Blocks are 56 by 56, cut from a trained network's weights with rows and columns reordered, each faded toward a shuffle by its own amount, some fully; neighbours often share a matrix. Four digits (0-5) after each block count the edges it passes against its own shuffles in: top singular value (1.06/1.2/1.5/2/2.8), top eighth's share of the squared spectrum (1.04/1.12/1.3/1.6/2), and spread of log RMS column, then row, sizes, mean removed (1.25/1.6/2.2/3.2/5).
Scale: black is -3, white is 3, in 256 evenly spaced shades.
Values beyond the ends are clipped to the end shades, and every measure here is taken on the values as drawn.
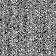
2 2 0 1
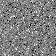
0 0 0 0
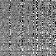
3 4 4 0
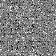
1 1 1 0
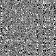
2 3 2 0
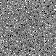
0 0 0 0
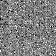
1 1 0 1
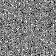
1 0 0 0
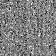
1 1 0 0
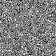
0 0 0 0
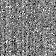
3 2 0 1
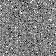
0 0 0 0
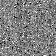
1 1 0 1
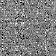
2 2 2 0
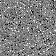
0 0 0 0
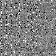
2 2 2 0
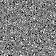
0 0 0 0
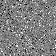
0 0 0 0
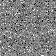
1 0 0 0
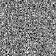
3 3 2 0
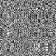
4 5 3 1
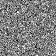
1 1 0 0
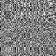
4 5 3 2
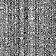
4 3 1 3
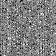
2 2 0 1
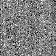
1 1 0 0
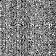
3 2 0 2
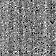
3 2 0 2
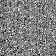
1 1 0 0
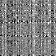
4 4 1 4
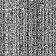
4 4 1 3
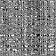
4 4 1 3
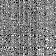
3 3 0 2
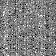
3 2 0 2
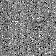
1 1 0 1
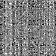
4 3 1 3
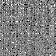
3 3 0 2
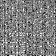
3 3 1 2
